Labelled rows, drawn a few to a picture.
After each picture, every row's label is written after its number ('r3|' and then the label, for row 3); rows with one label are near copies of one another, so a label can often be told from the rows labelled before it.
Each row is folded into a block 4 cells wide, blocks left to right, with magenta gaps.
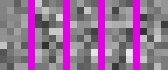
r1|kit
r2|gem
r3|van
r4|van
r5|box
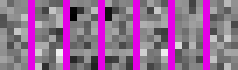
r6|gem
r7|van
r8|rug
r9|rug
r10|van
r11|kit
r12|box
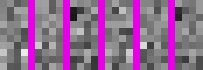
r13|van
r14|kit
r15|rug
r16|van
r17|kit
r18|rug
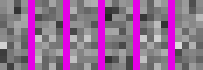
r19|kit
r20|box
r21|box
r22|rug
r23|box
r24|kit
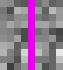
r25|van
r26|van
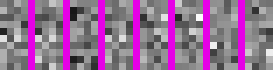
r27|box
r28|box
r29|rug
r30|box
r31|gem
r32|gem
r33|kit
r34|van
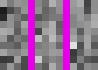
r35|rug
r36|box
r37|kit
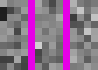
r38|rug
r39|kit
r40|gem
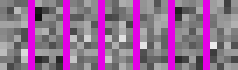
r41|van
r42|rug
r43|box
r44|box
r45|kit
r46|rug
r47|kit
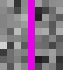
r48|kit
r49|rug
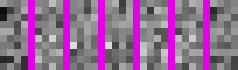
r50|rug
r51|box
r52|kit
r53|kit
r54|van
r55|box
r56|rug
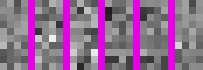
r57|kit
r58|box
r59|van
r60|rug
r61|rug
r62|kit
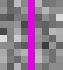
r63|box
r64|gem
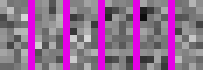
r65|gem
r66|kit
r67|box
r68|rug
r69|rug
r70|box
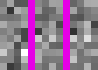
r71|van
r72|box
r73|box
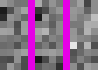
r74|rug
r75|rug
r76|kit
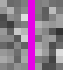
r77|gem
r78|van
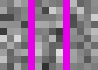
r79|box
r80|van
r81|gem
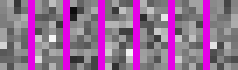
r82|kit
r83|box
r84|rug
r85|van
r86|gem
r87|box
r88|kit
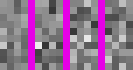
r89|kit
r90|kit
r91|box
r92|box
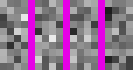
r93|gem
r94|box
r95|box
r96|rug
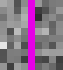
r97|kit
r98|rug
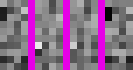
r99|rug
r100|kit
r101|kit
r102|rug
